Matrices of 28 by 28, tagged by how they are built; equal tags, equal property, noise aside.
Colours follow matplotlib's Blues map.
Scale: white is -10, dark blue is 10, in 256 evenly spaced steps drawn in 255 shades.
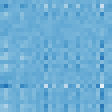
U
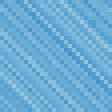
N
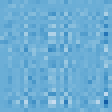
U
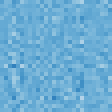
U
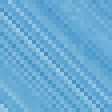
N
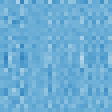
U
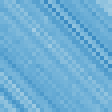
N
